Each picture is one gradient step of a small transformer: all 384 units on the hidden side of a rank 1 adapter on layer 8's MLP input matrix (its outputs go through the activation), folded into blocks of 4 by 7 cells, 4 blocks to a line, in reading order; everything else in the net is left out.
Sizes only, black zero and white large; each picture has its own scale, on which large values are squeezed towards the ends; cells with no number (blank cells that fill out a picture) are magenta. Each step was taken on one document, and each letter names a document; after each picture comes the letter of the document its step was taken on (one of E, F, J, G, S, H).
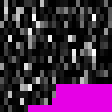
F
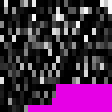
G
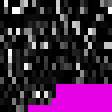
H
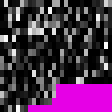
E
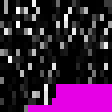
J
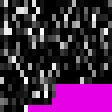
J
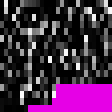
F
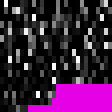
H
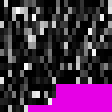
H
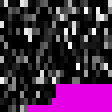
G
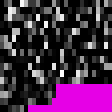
E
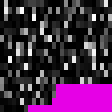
F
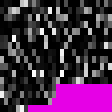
E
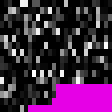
E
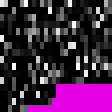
G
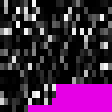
J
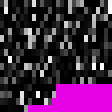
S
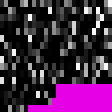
G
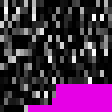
F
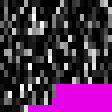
F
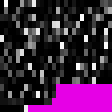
S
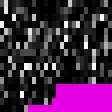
S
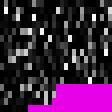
F
